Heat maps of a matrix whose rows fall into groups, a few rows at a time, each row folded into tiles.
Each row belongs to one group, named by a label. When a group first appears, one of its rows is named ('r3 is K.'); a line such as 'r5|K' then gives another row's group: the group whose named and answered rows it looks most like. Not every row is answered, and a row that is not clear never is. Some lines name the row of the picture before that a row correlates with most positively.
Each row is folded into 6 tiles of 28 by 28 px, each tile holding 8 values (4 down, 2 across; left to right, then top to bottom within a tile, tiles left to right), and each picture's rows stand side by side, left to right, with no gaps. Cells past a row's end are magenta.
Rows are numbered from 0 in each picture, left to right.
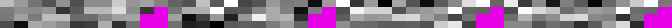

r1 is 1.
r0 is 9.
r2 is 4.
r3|4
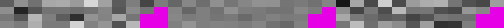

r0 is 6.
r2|6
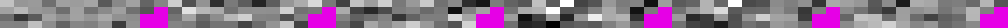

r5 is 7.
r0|9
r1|4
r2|6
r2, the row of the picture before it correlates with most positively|0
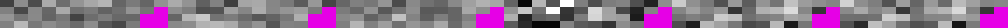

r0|6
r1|7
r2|7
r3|1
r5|9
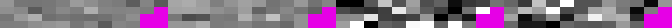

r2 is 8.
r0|7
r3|1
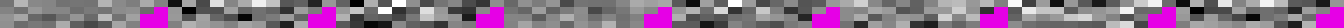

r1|6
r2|1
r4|1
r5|9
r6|4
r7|6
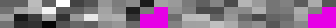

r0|1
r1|7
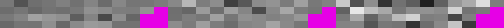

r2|4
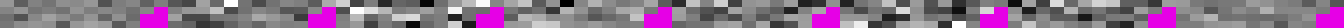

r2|4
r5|8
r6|6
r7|7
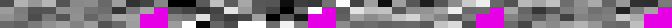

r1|8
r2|4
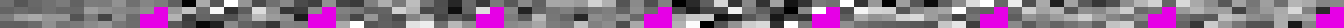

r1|1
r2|8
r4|8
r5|4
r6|4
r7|9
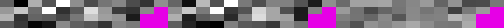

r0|1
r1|1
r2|6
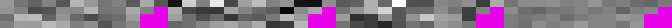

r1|6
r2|1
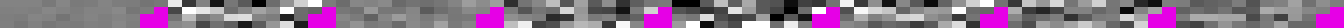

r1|4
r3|8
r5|4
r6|6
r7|9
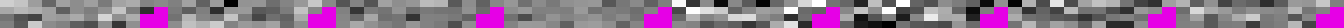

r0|9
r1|7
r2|6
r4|4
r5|1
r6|6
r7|4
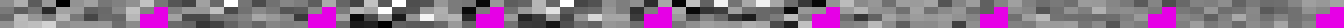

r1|1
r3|1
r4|6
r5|9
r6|7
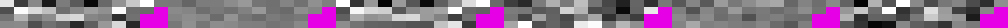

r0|4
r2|4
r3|8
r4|6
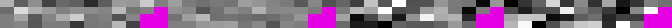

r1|7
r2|1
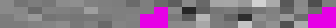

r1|6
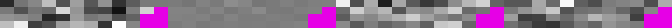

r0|8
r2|4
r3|1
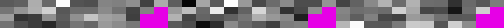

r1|1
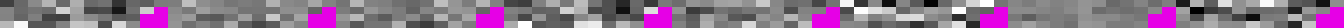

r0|8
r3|8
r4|6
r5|4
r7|6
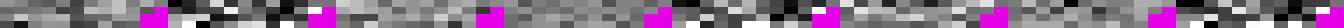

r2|9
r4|8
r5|4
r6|7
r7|8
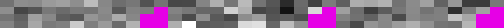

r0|6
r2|6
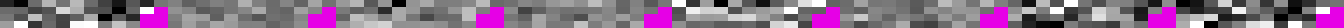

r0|8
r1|7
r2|7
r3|6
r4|4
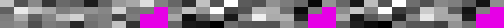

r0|4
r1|1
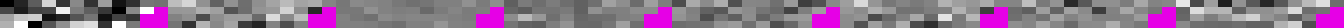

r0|8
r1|9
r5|9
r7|4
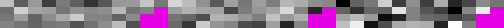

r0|4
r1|9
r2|8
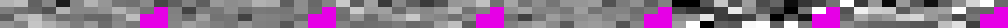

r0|7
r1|6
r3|9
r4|8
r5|4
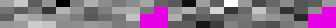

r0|7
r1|1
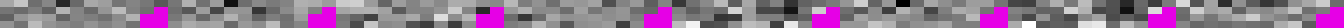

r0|7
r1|7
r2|9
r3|9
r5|7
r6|8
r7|4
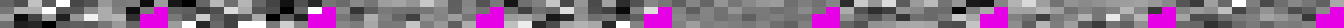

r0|1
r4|6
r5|6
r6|9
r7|1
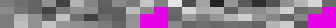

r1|4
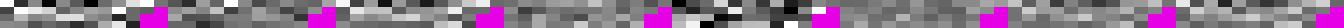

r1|1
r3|6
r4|8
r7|4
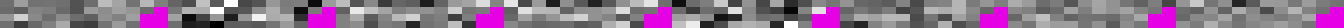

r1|1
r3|4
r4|8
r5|9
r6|7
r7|7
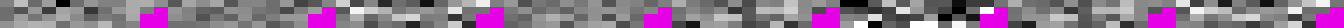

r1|6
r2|4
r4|9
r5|8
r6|9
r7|4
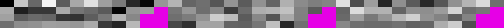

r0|6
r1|9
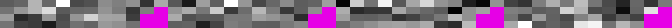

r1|1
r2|6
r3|8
